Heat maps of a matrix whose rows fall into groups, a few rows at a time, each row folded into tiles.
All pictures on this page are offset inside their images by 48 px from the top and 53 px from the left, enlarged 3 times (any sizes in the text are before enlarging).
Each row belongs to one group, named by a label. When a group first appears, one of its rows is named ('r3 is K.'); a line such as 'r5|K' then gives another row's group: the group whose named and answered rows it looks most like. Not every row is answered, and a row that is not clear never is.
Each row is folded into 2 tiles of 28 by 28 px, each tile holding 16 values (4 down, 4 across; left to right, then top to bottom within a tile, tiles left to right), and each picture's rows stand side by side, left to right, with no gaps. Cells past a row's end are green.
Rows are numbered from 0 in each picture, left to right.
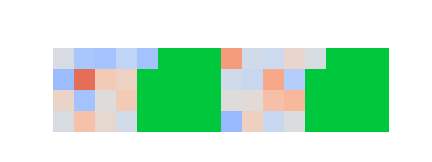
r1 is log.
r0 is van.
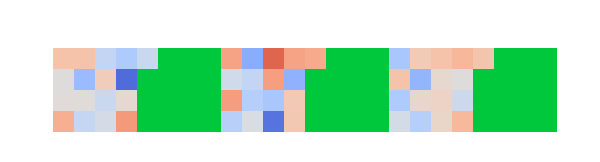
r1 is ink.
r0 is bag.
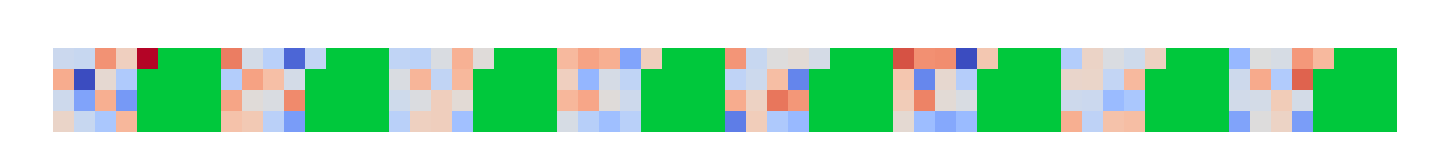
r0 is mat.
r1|van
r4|log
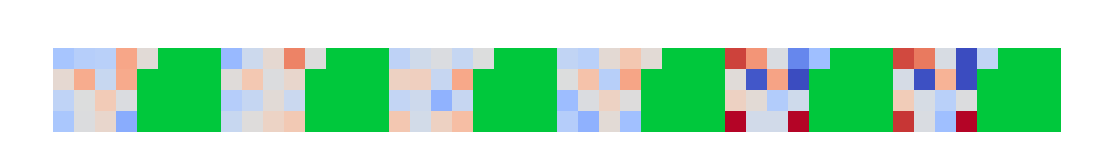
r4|bag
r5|bag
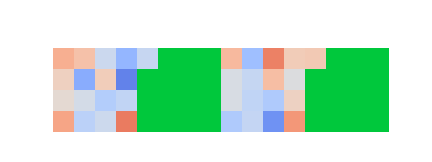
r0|bag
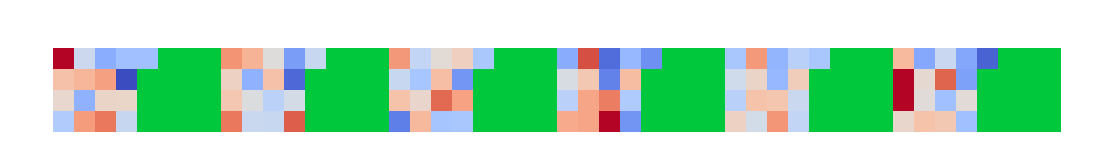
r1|bag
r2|log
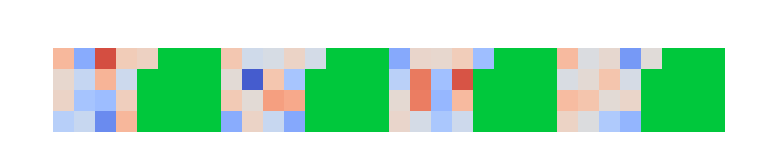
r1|log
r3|van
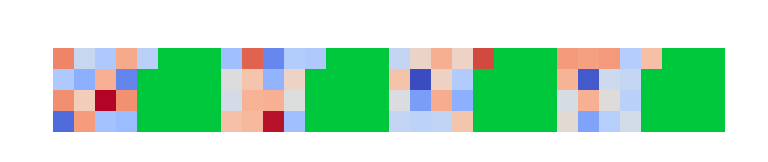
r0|log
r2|mat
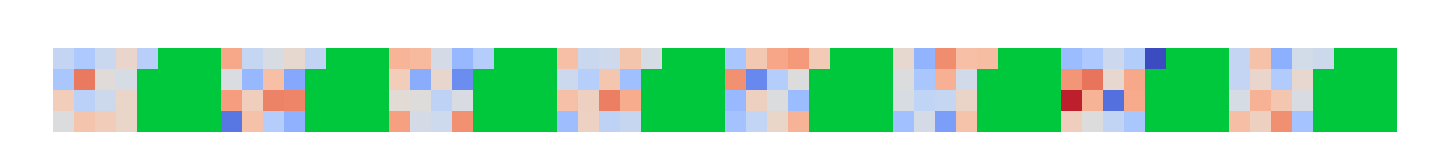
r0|van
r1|log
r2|bag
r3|log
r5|ink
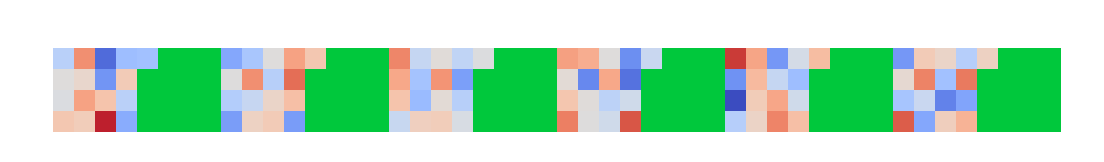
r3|bag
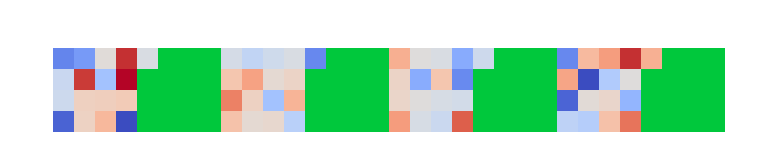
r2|bag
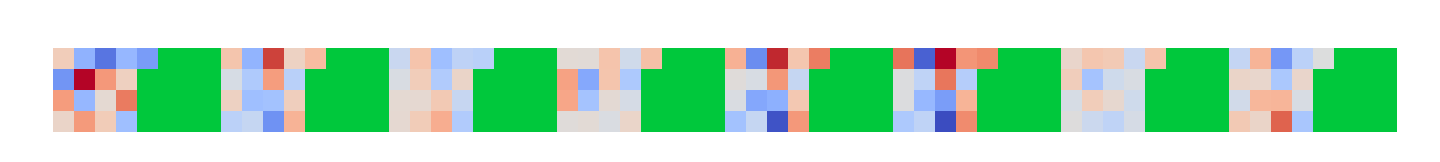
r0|van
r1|ink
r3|mat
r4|ink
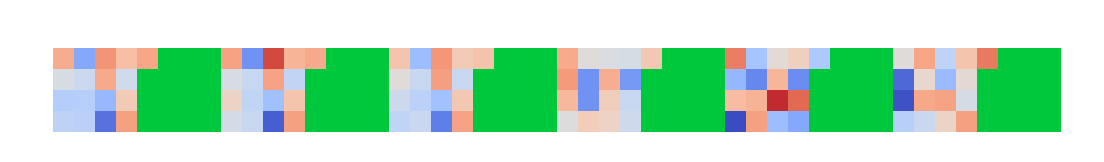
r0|ink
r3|mat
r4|log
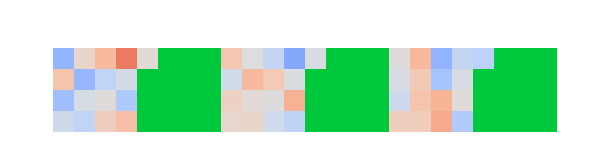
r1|van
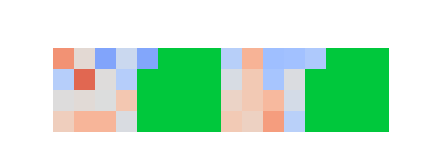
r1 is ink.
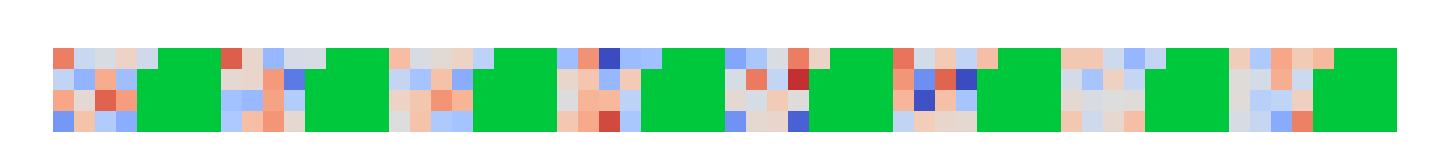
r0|log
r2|log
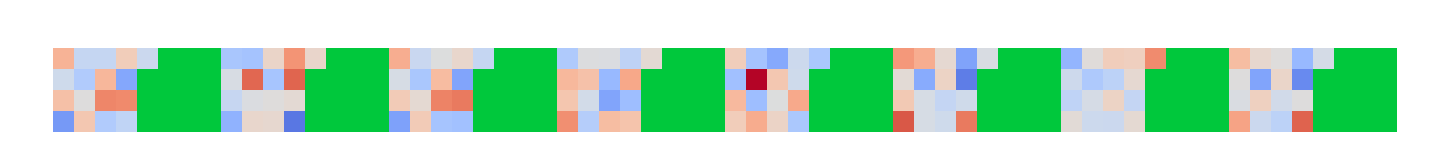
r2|log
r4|van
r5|bag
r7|bag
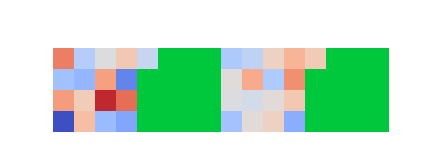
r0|log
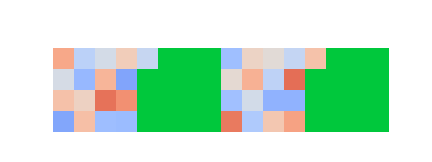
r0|log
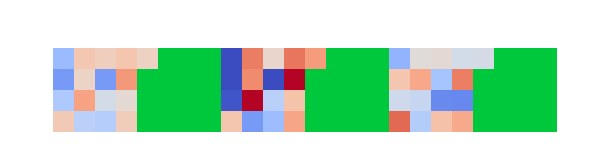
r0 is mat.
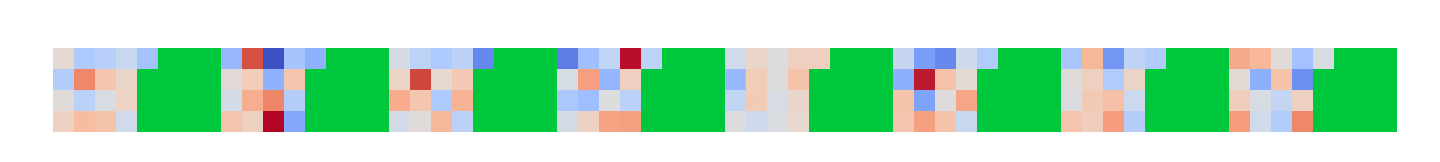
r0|van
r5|van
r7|bag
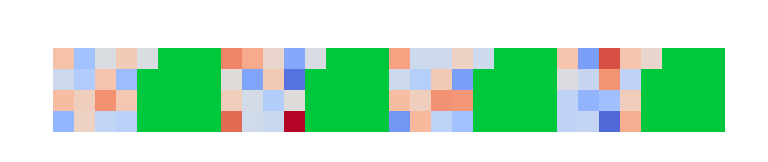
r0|log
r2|log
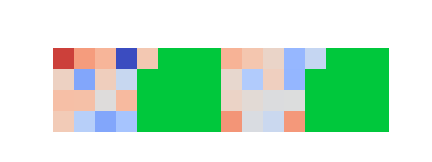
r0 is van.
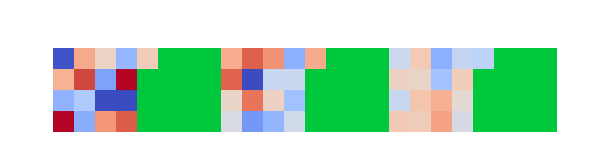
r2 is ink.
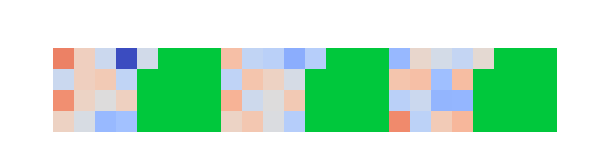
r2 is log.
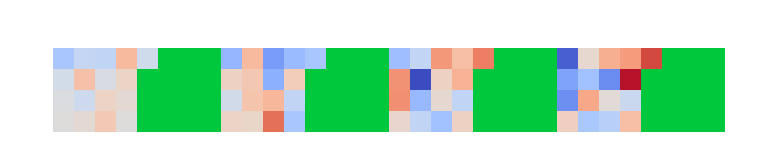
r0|van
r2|mat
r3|mat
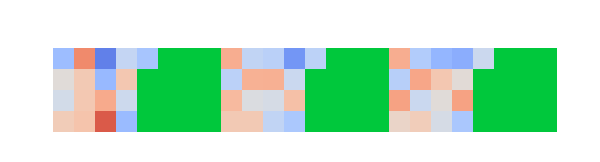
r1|van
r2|van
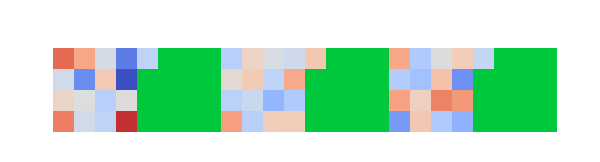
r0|bag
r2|log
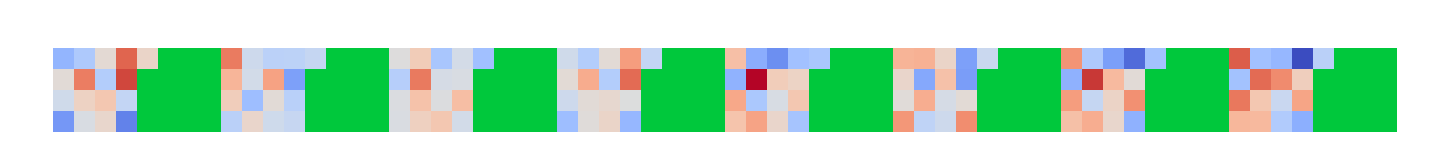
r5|bag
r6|van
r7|van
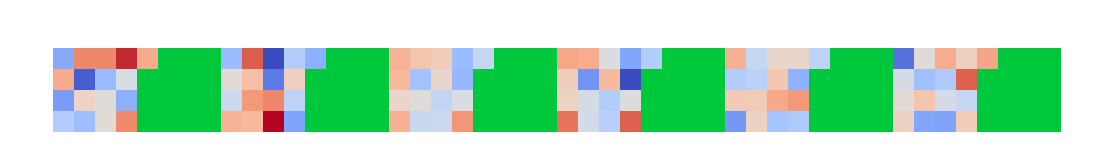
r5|mat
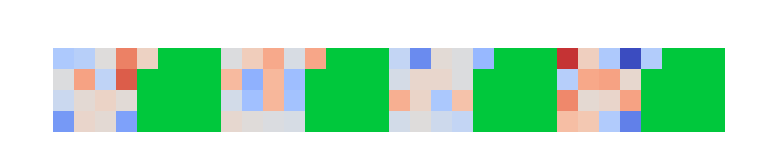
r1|mat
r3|van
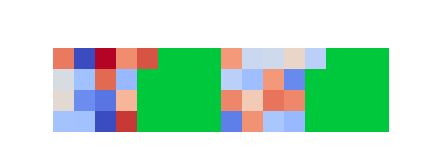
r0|ink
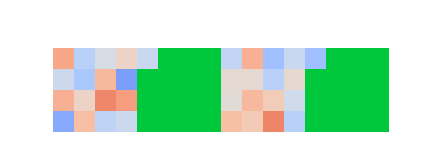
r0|log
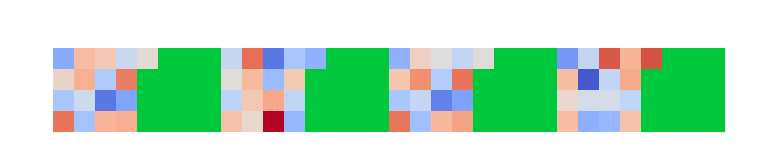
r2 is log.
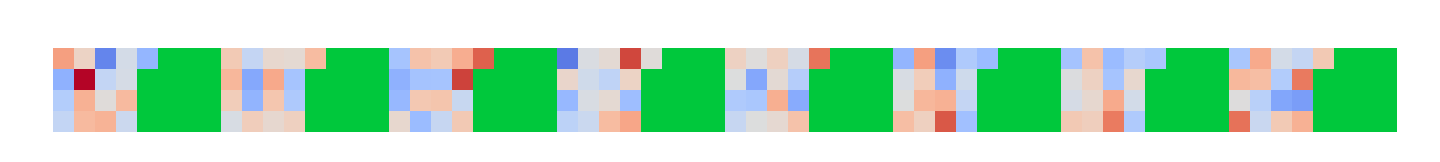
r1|mat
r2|mat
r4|mat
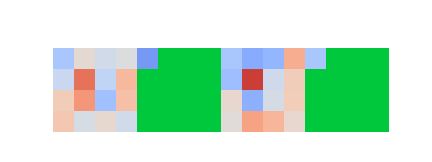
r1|van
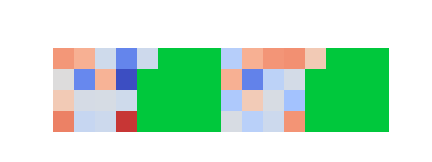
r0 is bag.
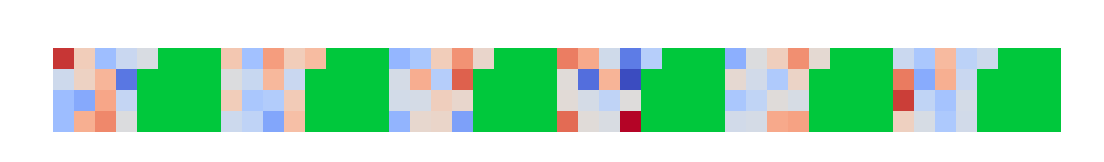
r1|ink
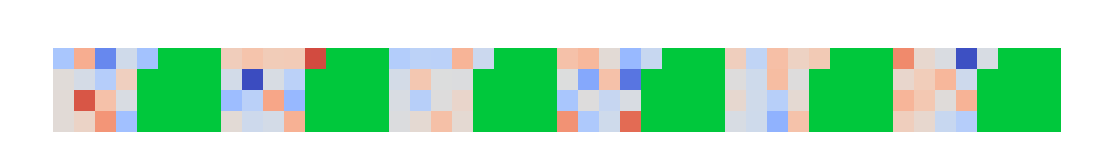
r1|mat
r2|van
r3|bag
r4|ink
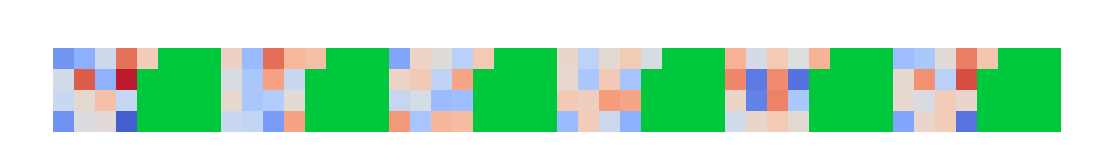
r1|ink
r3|log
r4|mat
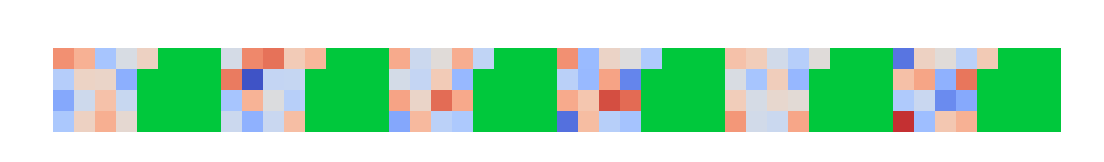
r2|log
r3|log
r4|bag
